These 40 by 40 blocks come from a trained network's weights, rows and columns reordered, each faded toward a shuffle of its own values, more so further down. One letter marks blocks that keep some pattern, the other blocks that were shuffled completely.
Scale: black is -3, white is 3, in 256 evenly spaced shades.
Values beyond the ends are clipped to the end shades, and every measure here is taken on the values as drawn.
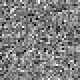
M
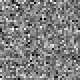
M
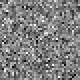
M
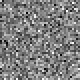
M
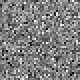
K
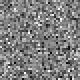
M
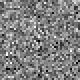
K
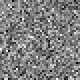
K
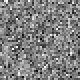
M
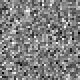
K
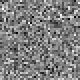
M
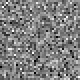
M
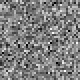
K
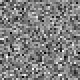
K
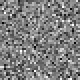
M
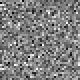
M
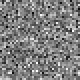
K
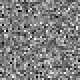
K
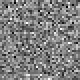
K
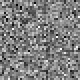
K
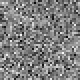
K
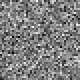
M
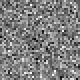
M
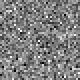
M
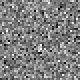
M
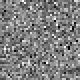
M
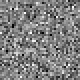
K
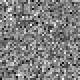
M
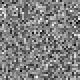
M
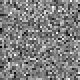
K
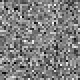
M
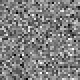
K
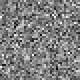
M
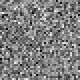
M
